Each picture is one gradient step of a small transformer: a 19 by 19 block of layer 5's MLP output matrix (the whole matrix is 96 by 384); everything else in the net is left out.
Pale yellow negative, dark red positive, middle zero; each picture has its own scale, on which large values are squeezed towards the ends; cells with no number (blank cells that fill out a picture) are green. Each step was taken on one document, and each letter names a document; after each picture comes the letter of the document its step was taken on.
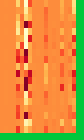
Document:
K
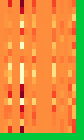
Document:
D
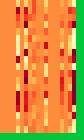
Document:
K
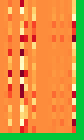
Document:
D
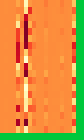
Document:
K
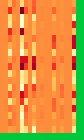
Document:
D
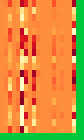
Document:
D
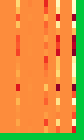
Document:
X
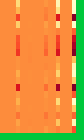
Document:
X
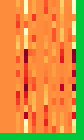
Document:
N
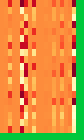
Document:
D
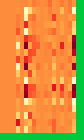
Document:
K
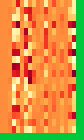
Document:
N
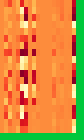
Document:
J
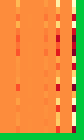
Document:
X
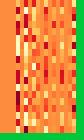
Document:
K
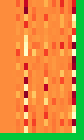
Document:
N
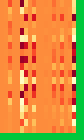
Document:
D
